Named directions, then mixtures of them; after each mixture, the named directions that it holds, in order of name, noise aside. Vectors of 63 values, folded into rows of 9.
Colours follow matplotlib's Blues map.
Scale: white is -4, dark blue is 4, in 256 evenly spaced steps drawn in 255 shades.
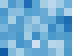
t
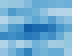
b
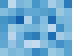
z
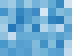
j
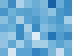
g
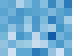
g, z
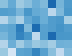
b, g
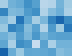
j, t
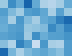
t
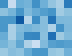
z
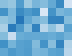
j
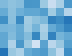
t, z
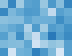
g, t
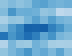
b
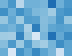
g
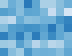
b, t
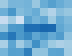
b, z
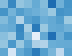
g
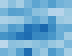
b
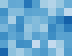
t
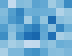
b, z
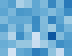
g, z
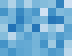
j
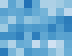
b, t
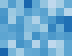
t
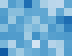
t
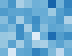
g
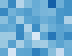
g
